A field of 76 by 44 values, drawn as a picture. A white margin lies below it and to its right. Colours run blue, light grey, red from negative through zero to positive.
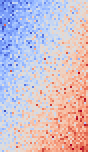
Average level on the scale: 50%. Stripes: none. Slope: up to the bottom right. Ninth with the lowest average: top left. Histogram: bell-shaped. Ninth with the highest average: bottom right.
